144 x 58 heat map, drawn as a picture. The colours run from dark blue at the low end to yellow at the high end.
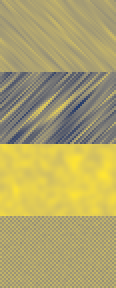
The table splits into 4 rows of 1 panel. Panel 1,1: high, slanting down to the right, faint in contrast. Panel 2,1: middling, slanting up to the right, strong in contrast. Panel 3,1: very high, blotchy, faint in contrast. Panel 4,1: high, checkered.
